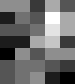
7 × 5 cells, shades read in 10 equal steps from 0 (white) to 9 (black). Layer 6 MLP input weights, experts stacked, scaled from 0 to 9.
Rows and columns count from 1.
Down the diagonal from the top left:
4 5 5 2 4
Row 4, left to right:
8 8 3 2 7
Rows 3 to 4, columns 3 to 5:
5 1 3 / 3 2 7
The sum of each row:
24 22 21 28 27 29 32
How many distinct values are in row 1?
4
